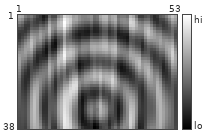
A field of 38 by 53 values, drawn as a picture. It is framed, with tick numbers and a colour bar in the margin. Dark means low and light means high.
The ninth with the lowest average is the bottom middle. Rings spread out from the bottom middle. There is no overall slope.
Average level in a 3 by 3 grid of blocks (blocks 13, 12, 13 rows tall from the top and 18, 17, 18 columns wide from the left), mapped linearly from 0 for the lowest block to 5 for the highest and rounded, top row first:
434
343
504
